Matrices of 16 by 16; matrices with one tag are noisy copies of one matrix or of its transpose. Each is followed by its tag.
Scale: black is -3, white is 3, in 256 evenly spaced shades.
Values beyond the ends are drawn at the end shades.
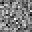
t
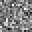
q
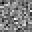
t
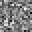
q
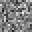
q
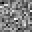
t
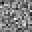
t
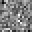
t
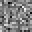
q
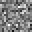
q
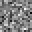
q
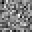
t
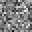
q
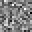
q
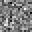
q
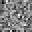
t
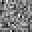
t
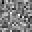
t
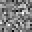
q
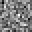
t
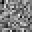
t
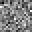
t
